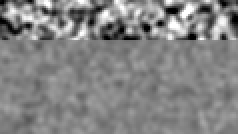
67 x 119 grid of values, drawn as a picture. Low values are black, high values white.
No overall slope runs across the table. No regular stripes run through it. The field is mottled with small blotches. The distribution is heavy-tailed on both sides. A horizontal seam about 30% of the way down splits the table, and the bottom part is calmer.
